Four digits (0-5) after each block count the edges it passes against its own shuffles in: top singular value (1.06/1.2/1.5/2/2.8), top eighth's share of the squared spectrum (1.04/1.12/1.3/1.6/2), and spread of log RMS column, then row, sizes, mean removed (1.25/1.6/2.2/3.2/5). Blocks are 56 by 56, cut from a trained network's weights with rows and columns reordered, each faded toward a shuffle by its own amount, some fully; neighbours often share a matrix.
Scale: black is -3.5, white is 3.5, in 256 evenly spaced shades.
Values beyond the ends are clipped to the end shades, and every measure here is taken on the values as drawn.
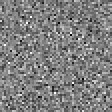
0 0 0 0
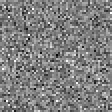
1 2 0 1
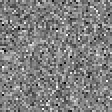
0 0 0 0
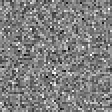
0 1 0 0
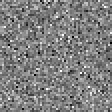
0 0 0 0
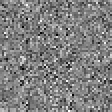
2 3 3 1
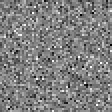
0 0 0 0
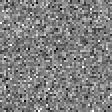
1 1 0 0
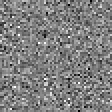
2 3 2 0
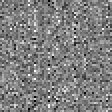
2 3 3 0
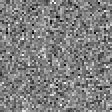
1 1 1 0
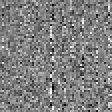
3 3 3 0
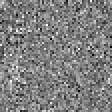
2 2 1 0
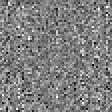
2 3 3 1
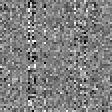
3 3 3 0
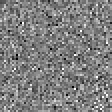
2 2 1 0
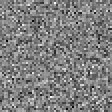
1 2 0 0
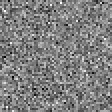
1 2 0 0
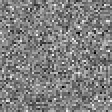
2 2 0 1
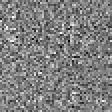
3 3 1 2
